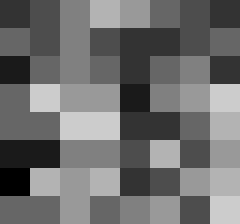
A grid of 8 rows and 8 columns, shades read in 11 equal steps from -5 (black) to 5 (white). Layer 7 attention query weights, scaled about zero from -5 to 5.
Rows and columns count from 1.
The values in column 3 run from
0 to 3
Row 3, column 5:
-3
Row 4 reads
-1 3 1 1 -4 0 1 3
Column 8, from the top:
-3 -1 -3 3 2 1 2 3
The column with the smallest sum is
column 1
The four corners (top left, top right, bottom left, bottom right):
-3 -3 -1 3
